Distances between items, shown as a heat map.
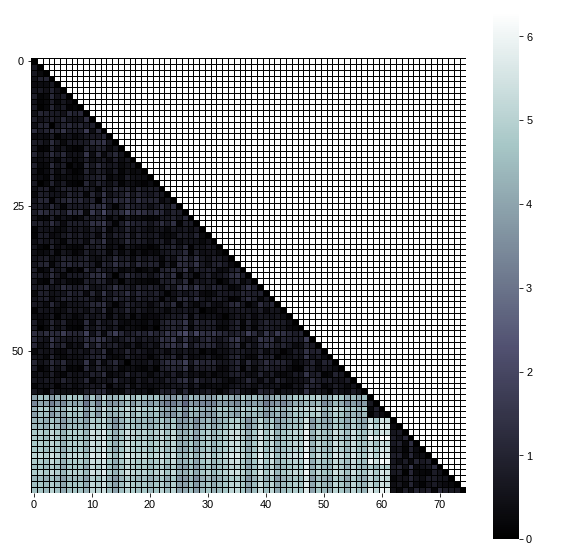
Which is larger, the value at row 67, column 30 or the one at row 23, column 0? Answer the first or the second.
the first
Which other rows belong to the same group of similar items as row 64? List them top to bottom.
62, 63, 65, 66, 67, 68, 69, 70, 71, 72, 73, 74
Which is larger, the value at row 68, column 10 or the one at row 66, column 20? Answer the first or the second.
the first
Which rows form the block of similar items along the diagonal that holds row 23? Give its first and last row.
0 to 57
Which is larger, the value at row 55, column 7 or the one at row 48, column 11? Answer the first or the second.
the second
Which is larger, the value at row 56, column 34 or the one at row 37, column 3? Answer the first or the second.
the second
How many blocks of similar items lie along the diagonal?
3
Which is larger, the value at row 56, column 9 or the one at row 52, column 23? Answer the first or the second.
the second
